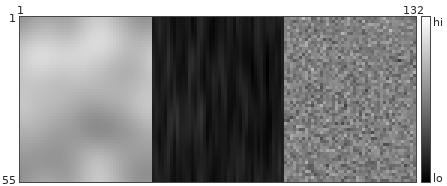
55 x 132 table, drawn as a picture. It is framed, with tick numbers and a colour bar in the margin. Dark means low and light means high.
It is made of 1 by 3 panels. Panel 1,1: high, smooth. Panel 1,2: very low, streaked downward, faint in contrast. Panel 1,3: middling, fine-grained.
